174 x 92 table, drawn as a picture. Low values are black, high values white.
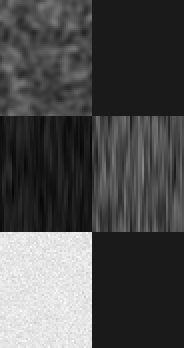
It is made of 3 by 2 panels. Panel 1,1: low, blotchy. Panel 1,2: very low, flat. Panel 2,1: very low, streaked downward, faint in contrast. Panel 2,2: low, streaked downward. Panel 3,1: very high, fine-grained, faint in contrast. Panel 3,2: very low, flat.
